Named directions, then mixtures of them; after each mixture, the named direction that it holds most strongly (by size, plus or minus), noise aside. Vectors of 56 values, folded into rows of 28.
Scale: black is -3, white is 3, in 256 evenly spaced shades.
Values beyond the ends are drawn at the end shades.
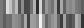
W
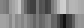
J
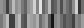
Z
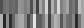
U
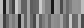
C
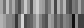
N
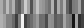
N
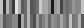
C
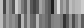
C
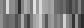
N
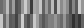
N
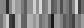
Z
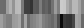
J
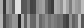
C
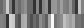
Z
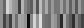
W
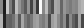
C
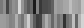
J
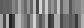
U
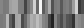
Z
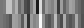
W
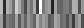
C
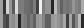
C
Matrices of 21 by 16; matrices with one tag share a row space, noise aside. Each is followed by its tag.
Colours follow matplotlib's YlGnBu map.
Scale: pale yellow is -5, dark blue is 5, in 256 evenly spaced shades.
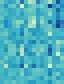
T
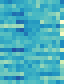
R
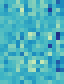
T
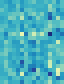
T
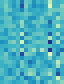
T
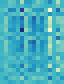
T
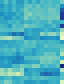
R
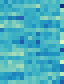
R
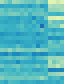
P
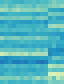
P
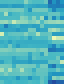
P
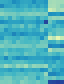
P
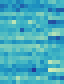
P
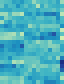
R
